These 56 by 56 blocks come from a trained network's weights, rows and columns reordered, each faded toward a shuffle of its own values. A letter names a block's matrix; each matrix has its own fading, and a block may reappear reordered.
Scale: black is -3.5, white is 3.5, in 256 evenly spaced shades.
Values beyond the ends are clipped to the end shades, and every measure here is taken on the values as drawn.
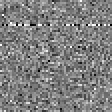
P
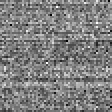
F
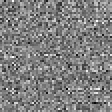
P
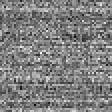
F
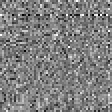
P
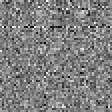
P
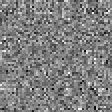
P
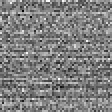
F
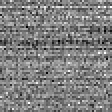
F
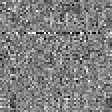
P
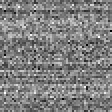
F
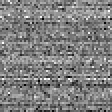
F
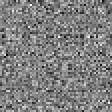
P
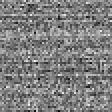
F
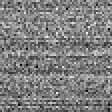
F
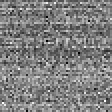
F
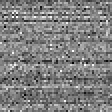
F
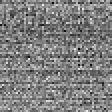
F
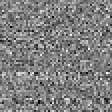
P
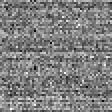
F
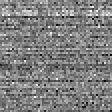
F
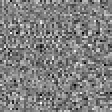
P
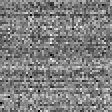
F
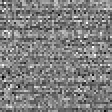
F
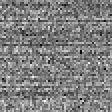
F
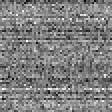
F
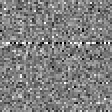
P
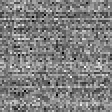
F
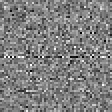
P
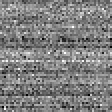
F
